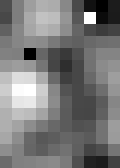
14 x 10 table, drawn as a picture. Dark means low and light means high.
Ninth with the lowest average: top right. Ninth with the highest average: middle left. Roughest part: top right. Lone odd cells: 2, 1 higher and 1 lower than their neighbours.
